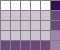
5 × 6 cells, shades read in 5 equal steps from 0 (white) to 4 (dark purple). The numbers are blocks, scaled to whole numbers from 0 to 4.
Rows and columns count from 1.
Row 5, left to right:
3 3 3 3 3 2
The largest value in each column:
3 3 3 3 3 4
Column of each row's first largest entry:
6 6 6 6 1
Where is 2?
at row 4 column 6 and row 5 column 6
